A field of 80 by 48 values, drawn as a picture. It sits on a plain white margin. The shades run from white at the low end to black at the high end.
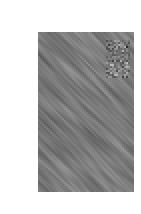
A few values lie far out on both sides of the bulk. There is no overall slope. In the top right lies a patch that is rougher than the rest. The top right is the roughest part. No single row or column stands out from its neighbours.
